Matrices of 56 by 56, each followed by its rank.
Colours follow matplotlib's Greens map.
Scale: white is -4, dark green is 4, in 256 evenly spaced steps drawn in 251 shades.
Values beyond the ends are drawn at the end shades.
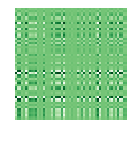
one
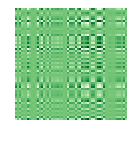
one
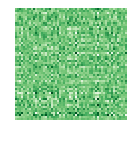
five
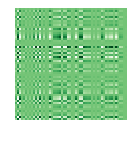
one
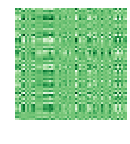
two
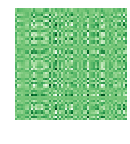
two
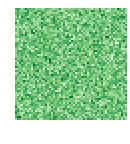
full rank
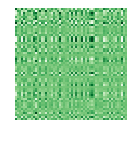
two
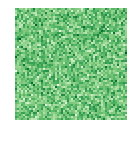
full rank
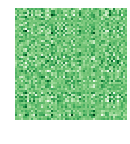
five
